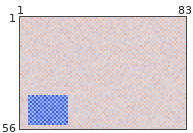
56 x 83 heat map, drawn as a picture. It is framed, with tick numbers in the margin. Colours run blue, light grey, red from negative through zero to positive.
On average the colour sits 50% of the way up the scale. An odd patch, lower than its surroundings, sits in the bottom left. The bottom left is the ninth with the lowest average.
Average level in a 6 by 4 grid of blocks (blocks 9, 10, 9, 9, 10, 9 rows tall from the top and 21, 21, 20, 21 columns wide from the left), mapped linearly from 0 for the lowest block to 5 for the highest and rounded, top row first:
5 5 5 5 / 5 5 5 5 / 5 5 5 5 / 5 5 5 5 / 0 4 5 5 / 0 4 5 5
